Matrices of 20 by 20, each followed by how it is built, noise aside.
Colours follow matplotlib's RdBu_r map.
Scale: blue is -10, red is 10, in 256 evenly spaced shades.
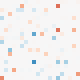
sparse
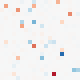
sparse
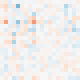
low rank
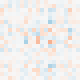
low rank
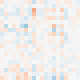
low rank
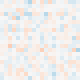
low rank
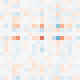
low rank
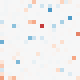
sparse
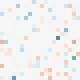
sparse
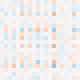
low rank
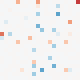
sparse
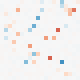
sparse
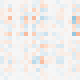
low rank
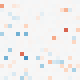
sparse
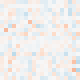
low rank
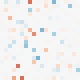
sparse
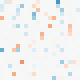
sparse
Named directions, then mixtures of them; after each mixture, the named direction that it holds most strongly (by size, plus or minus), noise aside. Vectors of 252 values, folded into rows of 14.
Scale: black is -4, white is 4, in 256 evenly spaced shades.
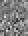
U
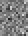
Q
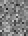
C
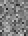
C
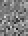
U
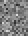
C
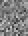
U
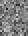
C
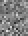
U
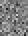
C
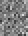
Q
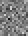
Q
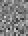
U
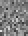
U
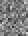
Q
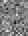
C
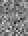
U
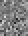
U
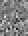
U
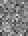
C
